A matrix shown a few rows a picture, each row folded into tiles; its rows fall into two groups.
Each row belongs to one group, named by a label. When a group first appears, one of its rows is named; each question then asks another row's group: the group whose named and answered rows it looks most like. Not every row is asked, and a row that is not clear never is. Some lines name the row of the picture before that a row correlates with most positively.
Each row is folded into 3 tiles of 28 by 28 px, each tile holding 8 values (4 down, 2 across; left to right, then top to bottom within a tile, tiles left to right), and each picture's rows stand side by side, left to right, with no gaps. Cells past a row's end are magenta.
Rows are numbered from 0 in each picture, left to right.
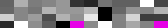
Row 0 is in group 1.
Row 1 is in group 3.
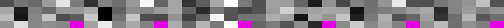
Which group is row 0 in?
3
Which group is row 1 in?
3
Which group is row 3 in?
1
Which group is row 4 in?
3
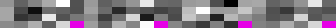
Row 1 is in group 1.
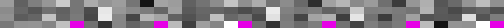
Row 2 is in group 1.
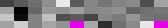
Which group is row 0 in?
3
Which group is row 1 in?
1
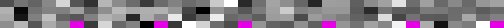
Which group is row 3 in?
1
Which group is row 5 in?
1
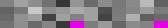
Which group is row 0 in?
1
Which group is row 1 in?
3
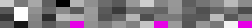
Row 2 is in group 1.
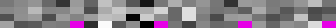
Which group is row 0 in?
1
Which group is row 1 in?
1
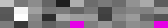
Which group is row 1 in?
3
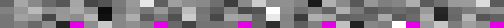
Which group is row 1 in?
3
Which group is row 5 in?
3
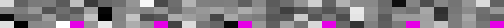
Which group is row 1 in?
3
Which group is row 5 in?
3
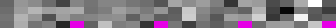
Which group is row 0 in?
1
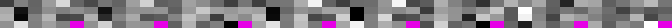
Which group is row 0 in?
3
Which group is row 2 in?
1
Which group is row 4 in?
3
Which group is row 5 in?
1
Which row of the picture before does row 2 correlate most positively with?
0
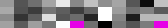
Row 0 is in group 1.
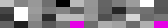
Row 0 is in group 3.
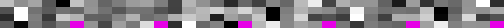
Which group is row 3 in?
3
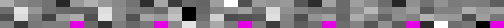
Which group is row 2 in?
3
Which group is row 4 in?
1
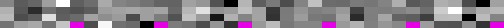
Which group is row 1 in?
1
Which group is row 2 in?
1
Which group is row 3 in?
3
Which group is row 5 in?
1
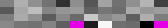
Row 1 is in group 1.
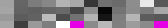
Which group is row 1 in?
3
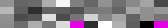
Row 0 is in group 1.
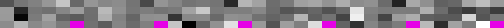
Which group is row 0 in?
3
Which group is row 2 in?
1
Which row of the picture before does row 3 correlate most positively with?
0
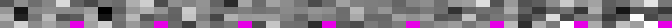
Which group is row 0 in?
3
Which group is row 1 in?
3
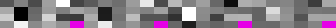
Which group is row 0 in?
3
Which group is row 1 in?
3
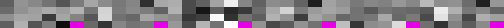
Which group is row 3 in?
1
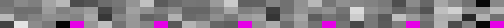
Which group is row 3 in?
3
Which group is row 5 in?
1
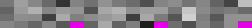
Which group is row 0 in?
1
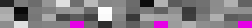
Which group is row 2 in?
3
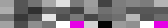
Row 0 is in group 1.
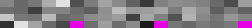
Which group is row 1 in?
1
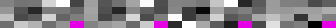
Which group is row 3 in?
1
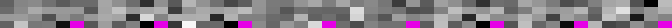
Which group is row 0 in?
1
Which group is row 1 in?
1
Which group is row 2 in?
1
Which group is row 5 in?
1
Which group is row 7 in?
1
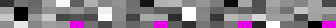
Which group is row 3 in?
1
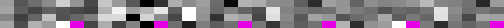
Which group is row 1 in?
1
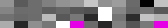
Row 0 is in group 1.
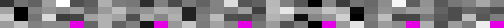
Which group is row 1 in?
1
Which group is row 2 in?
3
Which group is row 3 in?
1
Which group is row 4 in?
3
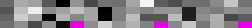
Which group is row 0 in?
1
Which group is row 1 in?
3
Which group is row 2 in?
3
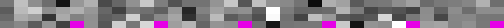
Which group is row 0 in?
1
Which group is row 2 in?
3
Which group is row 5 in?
3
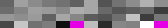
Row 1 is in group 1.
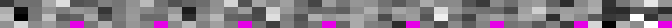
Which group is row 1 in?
3
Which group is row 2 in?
3
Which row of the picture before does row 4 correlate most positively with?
0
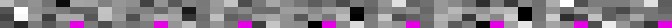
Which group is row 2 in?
3
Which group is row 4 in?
3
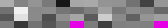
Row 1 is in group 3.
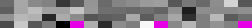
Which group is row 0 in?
1
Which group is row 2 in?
3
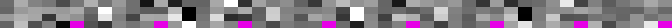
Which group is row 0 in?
1
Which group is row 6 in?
3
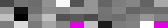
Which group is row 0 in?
3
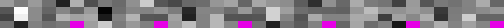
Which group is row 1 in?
3
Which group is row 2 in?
3
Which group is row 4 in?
1
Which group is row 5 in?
3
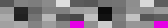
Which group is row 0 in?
3
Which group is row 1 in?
3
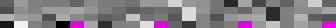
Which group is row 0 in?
1
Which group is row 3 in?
3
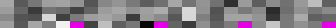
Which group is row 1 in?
1
